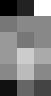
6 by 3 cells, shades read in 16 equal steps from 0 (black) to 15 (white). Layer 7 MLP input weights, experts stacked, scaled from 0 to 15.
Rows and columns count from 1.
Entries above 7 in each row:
1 2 2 3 3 0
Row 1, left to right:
0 2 15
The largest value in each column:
9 12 15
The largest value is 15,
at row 1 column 3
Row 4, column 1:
9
